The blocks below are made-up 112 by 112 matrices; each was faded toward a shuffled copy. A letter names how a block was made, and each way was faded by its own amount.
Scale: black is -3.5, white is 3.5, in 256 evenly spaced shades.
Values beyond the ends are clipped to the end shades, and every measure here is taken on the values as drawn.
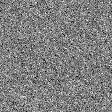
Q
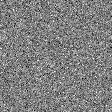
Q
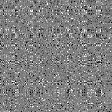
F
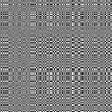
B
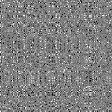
F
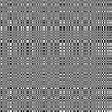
B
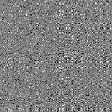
F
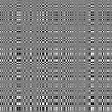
B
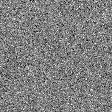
Q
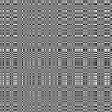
B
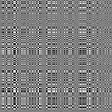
B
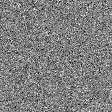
Q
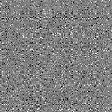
F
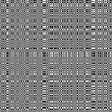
B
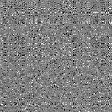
F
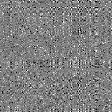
F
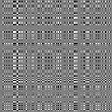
B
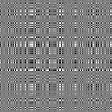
B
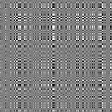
B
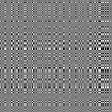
B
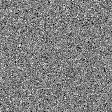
Q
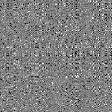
F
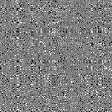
F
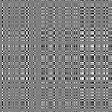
B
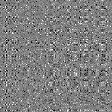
F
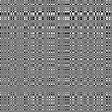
B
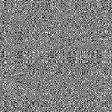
F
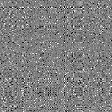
F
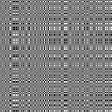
B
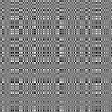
B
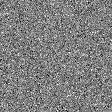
Q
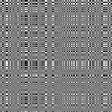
B
